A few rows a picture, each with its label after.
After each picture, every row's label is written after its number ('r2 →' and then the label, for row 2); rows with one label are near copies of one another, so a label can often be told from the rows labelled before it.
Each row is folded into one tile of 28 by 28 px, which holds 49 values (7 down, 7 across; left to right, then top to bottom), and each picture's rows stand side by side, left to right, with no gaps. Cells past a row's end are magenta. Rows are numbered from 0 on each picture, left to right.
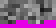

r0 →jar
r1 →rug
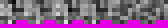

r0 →rug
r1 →rug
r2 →rug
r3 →rug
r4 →jar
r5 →jar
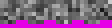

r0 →jar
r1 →jar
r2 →rug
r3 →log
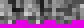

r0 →rug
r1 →rug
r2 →jar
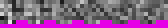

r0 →rug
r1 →rug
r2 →log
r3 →log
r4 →jar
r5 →jar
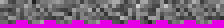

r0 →jar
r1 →log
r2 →jar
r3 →log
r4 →jar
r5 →jar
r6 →log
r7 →log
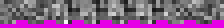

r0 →log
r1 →jar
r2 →rug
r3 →rug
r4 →rug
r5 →rug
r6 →log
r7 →jar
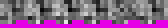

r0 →rug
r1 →rug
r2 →rug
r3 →rug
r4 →log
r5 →rug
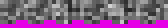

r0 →jar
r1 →jar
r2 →rug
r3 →jar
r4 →rug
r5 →jar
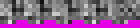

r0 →rug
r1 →rug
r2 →rug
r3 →rug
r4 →log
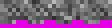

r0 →log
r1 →log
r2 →jar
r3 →log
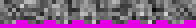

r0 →log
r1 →jar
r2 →rug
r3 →rug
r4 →jar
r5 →rug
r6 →log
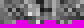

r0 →log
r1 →rug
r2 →log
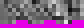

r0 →log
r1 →log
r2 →rug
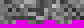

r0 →log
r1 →jar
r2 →log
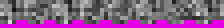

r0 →rug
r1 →jar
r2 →rug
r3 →jar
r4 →jar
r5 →rug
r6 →log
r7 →rug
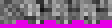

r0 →log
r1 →rug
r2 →rug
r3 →rug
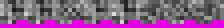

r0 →rug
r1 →rug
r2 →log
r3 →rug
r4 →rug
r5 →jar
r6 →log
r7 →jar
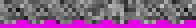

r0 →log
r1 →log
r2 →log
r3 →jar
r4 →rug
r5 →log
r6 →log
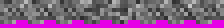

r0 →log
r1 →log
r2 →log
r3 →jar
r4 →jar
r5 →log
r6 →log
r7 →log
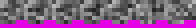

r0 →jar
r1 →jar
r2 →jar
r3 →jar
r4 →jar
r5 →rug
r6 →log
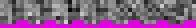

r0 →rug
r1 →rug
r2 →rug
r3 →rug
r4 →log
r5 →log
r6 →jar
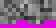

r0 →log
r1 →rug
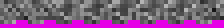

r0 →log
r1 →log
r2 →jar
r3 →jar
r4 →jar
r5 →jar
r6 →jar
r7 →log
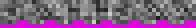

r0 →jar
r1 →log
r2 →rug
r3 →rug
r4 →jar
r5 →log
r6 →log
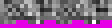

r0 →log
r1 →rug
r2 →log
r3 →rug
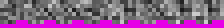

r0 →jar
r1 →log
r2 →log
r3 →jar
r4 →rug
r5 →log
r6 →rug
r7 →rug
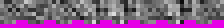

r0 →log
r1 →jar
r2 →log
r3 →rug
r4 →rug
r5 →log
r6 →rug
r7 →log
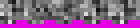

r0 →rug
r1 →log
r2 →jar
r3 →rug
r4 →rug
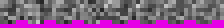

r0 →jar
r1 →rug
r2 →jar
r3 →log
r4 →jar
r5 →jar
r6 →jar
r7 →jar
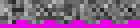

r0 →rug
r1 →log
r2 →jar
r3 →log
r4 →log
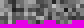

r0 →rug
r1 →jar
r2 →log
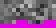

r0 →log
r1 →jar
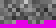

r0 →log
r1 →log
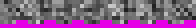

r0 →log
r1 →rug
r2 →jar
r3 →jar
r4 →rug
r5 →rug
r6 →log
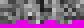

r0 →jar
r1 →rug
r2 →log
